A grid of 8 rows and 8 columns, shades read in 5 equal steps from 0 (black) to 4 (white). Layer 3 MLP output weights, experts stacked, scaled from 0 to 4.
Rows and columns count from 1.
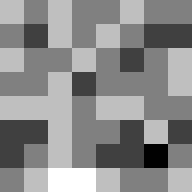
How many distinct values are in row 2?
3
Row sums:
19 15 18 17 21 14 12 23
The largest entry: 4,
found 2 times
